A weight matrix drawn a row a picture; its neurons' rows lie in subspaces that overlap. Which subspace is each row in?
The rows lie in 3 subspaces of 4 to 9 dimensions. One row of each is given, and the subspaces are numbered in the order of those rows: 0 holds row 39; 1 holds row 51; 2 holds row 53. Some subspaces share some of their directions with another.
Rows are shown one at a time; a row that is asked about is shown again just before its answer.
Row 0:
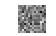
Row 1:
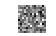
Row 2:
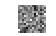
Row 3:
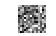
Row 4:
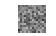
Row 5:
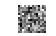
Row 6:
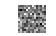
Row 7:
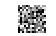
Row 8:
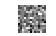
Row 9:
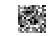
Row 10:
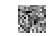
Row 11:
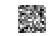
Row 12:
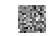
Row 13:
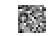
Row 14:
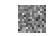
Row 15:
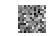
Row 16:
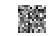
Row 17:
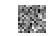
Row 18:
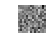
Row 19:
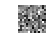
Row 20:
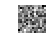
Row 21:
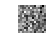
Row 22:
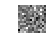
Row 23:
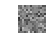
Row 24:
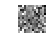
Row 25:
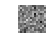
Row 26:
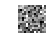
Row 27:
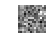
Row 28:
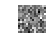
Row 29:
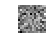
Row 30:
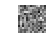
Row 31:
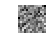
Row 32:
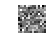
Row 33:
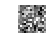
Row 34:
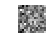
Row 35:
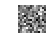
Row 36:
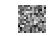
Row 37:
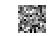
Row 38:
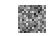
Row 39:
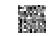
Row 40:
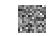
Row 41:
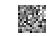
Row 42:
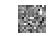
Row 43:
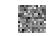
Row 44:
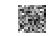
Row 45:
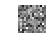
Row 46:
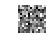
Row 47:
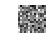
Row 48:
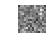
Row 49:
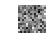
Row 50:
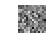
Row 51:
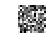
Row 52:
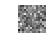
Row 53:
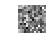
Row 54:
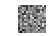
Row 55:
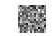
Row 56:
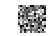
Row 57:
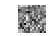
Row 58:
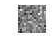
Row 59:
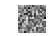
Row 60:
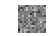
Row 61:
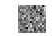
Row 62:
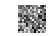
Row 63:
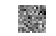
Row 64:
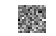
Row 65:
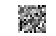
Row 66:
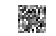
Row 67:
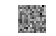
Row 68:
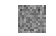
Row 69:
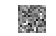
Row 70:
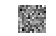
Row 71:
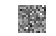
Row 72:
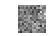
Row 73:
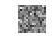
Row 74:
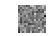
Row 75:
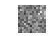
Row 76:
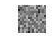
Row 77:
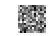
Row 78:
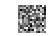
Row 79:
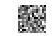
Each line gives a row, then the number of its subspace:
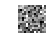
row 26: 2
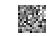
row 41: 2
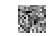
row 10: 0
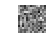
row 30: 0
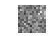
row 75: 2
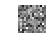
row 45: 0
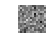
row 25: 1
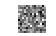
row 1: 2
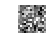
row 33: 0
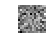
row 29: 2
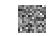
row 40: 0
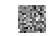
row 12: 1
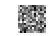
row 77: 1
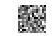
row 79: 0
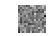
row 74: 1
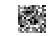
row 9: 0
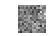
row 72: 2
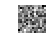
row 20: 1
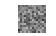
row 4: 1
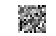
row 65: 0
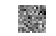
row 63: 2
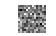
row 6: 2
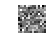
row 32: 2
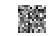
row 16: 1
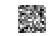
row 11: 2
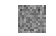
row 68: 0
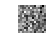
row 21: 0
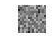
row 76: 1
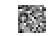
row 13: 2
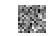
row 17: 2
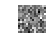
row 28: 0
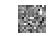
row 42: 2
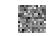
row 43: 0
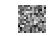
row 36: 0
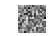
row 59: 2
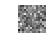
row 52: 2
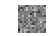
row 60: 1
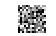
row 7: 1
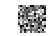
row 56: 1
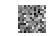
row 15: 0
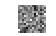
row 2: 1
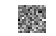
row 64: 2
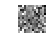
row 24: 0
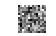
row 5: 0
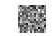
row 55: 1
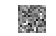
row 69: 0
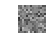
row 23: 0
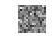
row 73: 1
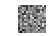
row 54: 0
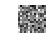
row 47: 1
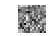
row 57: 0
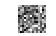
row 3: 0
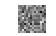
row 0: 2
